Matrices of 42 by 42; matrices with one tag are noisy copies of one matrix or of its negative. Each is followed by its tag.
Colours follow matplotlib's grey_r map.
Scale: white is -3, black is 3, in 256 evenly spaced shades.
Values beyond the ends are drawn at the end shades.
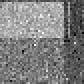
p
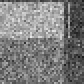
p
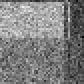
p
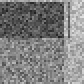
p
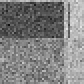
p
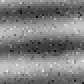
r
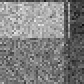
p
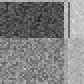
p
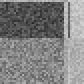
p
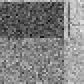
p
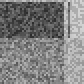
p
